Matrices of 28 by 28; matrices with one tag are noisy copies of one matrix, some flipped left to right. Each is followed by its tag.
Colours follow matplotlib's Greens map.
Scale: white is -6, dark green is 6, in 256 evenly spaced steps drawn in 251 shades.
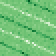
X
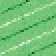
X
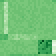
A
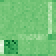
A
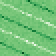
X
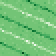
X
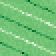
X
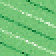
X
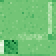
A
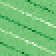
X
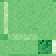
A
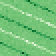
X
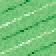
X
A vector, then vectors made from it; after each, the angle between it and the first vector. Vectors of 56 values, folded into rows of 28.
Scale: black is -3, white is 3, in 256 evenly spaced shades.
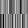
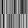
orthogonal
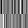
partly opposed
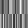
nearly opposite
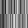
partly aligned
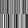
partly opposed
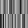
nearly parallel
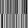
partly opposed
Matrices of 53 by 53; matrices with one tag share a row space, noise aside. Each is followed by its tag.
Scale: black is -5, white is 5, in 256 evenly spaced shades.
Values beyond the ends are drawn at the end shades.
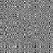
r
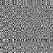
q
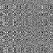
q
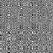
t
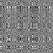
t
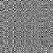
q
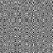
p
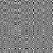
p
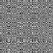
t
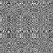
t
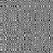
r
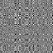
p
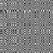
r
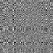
q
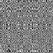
t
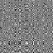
p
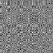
t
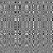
p
